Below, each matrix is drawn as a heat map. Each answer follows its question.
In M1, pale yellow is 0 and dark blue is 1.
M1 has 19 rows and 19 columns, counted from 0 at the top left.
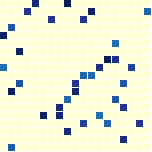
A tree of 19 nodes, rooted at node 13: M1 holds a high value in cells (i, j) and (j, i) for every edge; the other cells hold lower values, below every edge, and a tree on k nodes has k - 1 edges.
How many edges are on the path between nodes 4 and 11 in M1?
10
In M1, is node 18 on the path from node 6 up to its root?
no
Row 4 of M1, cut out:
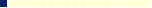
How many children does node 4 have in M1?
0
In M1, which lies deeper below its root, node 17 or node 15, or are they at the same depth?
node 17
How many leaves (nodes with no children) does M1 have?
7
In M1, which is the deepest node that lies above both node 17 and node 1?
15
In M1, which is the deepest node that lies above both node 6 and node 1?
10
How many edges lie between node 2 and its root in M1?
3
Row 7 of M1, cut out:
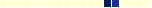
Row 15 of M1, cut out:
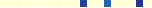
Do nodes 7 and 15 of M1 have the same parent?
yes
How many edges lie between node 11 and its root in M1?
4
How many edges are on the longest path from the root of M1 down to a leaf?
6
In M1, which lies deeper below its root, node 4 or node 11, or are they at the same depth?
node 4
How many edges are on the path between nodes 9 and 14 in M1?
5
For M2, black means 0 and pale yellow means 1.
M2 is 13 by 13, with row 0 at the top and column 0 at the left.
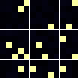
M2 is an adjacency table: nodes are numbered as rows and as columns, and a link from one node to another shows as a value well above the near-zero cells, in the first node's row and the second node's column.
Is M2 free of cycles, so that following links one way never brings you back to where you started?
yes
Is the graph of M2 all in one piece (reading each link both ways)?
yes
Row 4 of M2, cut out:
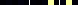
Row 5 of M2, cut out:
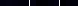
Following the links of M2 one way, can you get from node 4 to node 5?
yes
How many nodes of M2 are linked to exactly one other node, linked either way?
2
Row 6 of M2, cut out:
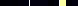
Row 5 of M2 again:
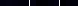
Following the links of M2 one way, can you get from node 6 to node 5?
no
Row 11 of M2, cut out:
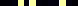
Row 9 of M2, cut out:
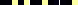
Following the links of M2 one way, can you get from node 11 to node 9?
no
